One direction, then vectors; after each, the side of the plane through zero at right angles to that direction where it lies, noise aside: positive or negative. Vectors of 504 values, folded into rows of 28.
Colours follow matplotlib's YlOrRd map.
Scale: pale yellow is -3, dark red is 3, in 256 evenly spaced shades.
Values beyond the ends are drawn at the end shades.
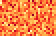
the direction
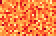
negative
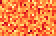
negative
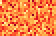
positive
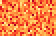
positive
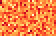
negative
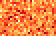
negative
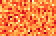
negative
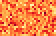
positive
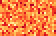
negative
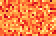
positive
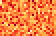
positive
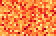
negative
